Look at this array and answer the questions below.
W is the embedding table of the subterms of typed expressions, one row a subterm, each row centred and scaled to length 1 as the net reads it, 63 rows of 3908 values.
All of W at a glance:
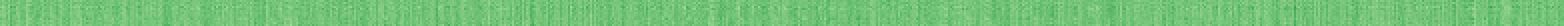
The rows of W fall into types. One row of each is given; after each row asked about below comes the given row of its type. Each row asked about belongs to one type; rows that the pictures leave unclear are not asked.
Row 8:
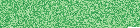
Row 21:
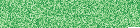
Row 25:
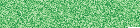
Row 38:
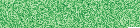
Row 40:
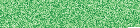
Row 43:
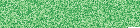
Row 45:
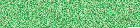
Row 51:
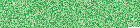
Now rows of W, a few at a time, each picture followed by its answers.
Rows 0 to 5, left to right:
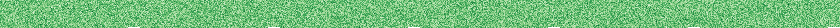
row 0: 43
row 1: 25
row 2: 25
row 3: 51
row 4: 40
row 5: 38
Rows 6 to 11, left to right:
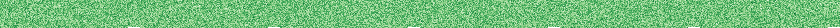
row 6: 21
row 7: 45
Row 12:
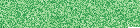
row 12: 25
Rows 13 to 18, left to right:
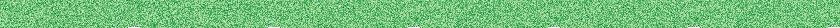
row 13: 21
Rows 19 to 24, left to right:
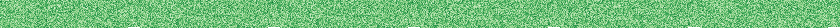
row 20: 21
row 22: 21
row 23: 21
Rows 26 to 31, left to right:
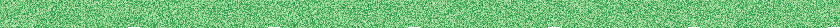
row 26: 40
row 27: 43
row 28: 43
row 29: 51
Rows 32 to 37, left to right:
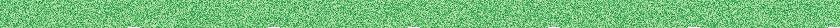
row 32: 8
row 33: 40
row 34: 8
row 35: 25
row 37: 43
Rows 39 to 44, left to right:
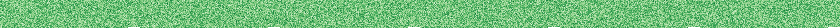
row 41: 38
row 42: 45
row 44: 43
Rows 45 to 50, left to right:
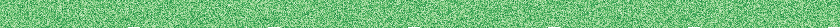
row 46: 40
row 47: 45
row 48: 43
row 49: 45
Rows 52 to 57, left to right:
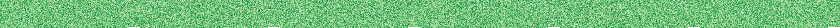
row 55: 51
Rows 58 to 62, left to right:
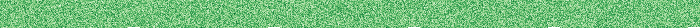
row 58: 8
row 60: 38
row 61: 51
